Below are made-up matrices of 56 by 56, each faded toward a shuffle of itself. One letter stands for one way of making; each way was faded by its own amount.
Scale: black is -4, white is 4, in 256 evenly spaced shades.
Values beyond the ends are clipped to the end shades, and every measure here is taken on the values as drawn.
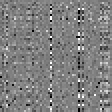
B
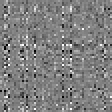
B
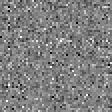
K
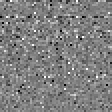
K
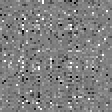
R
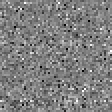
K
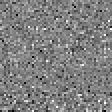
K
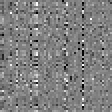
B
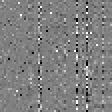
B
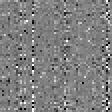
B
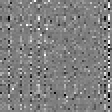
B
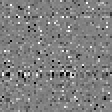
R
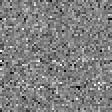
K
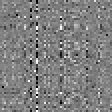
B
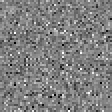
K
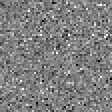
K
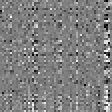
B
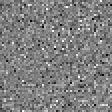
K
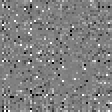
R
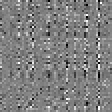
B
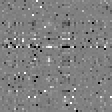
R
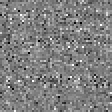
K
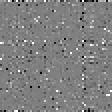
R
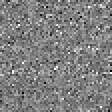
K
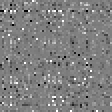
R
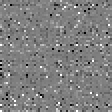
R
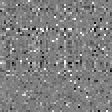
R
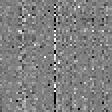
B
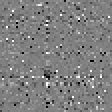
R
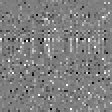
R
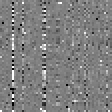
B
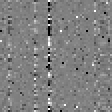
B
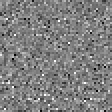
K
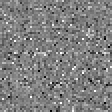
K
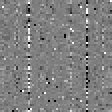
B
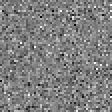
K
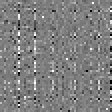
B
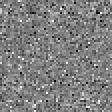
K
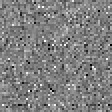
K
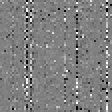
B
